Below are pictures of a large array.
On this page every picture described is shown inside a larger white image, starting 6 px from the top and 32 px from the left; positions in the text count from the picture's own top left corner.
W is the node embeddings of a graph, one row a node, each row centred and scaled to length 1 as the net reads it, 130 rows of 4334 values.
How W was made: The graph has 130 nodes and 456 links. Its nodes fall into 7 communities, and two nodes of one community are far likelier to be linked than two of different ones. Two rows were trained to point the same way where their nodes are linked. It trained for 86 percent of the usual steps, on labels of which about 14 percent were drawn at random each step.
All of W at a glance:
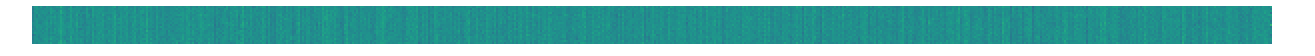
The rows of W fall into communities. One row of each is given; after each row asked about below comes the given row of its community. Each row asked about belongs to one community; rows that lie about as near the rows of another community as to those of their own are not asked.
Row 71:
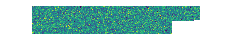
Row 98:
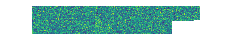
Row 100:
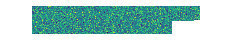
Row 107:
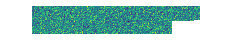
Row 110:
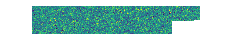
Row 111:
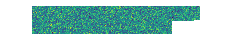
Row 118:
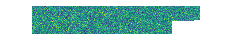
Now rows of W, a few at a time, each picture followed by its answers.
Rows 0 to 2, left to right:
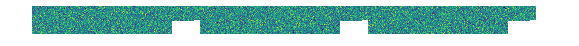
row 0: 100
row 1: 111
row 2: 98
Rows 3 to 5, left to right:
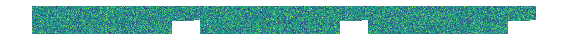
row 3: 100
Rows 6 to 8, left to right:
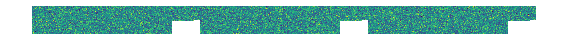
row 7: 110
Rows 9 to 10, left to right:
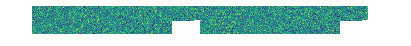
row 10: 111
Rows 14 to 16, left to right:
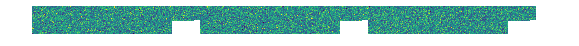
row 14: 110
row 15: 110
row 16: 71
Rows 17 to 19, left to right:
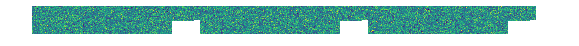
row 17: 107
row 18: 71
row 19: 110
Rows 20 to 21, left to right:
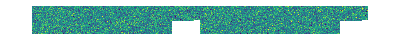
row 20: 111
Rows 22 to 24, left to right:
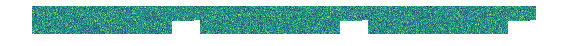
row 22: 71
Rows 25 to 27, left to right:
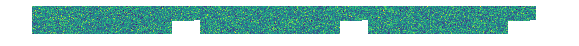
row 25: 110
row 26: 71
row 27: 118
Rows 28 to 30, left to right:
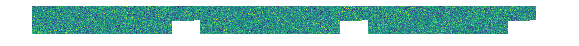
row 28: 100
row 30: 98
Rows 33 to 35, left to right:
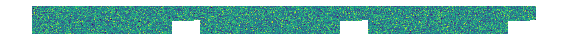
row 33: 111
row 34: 111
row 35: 71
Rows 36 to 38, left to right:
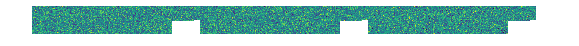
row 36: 100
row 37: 111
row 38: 71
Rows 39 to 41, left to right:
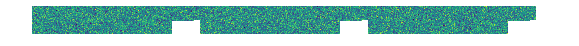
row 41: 110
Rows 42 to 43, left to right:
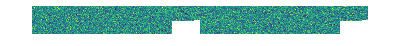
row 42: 107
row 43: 111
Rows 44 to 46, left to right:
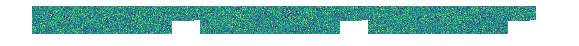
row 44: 118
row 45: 111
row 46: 71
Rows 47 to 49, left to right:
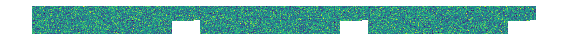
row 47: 98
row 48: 118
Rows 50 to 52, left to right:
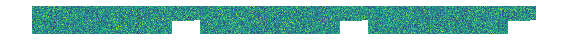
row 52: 118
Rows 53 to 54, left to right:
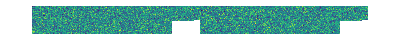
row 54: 98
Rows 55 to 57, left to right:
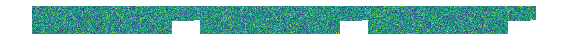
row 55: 100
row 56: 118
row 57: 107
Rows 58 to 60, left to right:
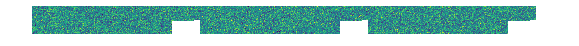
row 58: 118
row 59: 111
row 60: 107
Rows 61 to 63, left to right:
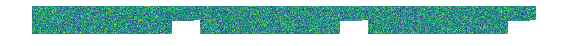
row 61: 107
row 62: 98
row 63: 107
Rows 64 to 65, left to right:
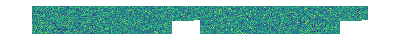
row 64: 71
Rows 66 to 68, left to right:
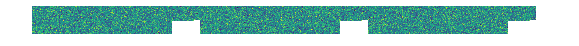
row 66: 111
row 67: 98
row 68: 98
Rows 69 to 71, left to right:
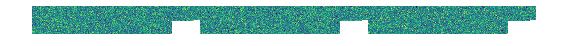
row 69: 111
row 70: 118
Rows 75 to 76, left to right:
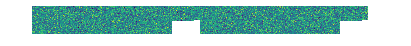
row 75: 100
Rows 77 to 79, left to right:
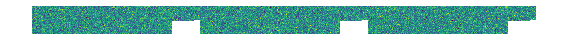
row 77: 98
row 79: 107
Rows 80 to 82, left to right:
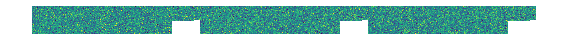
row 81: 71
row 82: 118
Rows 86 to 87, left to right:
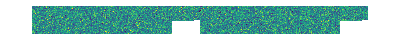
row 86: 118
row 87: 118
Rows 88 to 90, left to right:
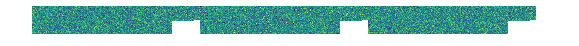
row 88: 118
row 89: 107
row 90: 98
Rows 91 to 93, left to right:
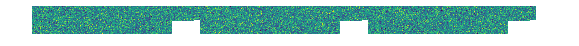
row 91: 71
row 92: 71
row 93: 100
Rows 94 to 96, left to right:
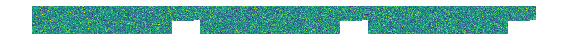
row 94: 111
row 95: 118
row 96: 100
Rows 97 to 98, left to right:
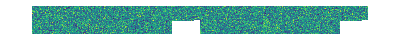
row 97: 118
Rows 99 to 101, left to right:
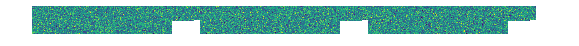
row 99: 98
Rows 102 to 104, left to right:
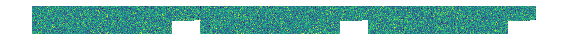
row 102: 71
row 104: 71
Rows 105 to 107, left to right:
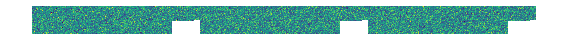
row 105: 71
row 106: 71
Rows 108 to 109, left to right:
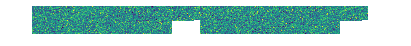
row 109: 98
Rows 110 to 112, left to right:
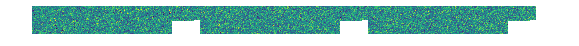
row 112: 110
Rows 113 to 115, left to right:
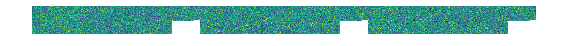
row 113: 111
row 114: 98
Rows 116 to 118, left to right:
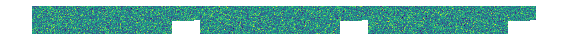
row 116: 71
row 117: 107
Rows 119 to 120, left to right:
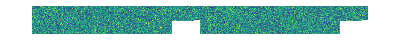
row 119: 118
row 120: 111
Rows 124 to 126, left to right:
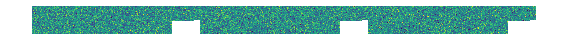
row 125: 118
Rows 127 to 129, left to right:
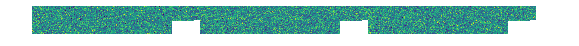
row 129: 118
